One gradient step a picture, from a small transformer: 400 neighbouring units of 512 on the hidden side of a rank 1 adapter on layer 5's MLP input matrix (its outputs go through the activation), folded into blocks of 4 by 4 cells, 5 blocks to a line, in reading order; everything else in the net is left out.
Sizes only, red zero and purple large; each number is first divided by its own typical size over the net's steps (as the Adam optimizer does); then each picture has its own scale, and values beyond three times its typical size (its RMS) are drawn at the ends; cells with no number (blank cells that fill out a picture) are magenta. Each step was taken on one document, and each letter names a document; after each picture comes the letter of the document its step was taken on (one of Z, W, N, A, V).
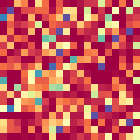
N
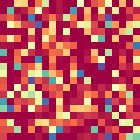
N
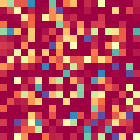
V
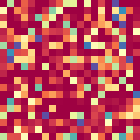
V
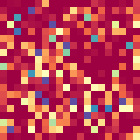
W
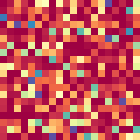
N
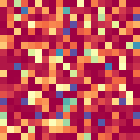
W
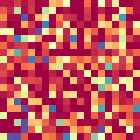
V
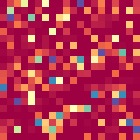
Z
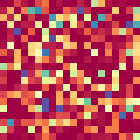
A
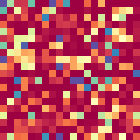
V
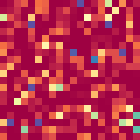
Z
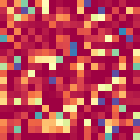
N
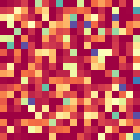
W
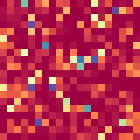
Z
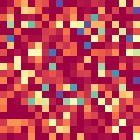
W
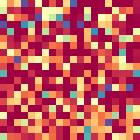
V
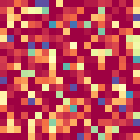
W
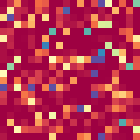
Z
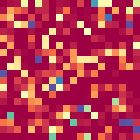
Z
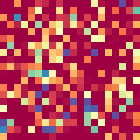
A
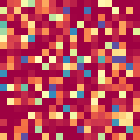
V
